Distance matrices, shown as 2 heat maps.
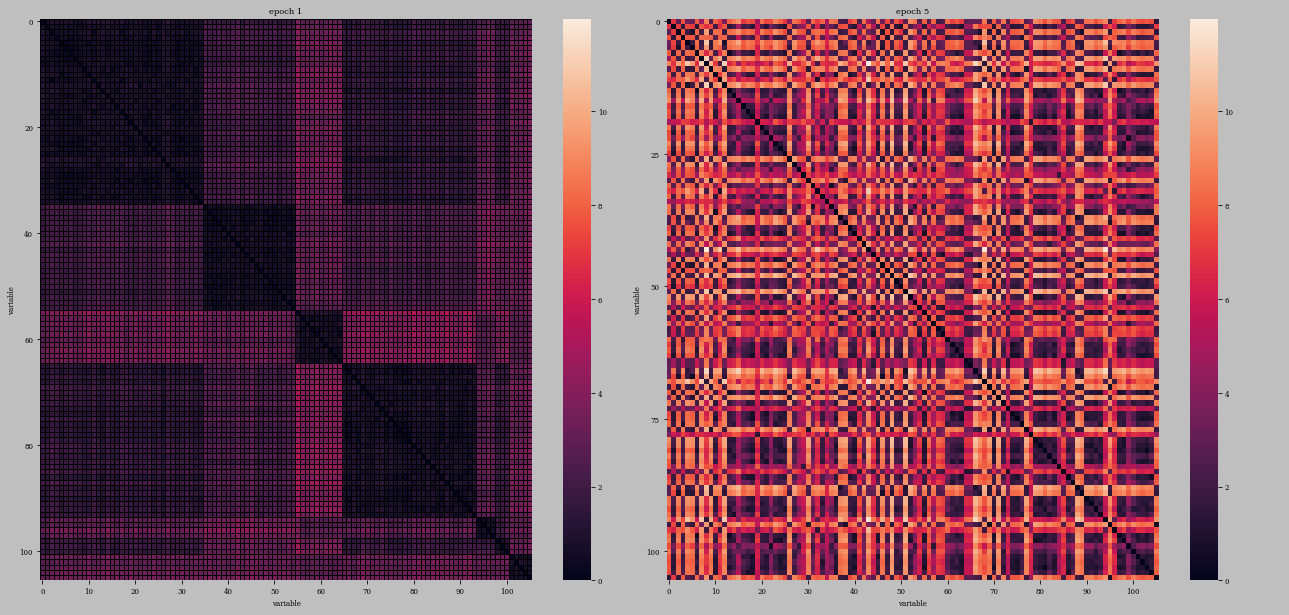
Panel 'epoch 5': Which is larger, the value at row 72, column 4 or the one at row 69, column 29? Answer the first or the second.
the first
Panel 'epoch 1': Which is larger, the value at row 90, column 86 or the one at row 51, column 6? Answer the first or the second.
the second
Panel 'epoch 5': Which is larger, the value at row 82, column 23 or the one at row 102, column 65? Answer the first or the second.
the second
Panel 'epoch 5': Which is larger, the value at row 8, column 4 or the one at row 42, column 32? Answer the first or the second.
the first
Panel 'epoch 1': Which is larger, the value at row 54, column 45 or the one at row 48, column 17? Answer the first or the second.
the second
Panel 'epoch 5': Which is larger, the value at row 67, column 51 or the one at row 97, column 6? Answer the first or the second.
the first
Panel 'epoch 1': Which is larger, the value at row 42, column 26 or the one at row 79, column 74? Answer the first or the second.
the first
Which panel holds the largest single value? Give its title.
epoch 5
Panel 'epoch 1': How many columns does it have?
106
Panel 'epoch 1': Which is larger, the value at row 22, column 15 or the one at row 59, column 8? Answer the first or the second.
the second
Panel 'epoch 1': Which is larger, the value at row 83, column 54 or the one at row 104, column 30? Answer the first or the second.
the second
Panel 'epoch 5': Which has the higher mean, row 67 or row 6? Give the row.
67
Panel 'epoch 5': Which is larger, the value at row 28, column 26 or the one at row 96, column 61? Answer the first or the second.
the first
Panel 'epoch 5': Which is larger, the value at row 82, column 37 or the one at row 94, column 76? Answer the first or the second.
the first
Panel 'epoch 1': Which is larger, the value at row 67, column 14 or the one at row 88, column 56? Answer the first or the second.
the second
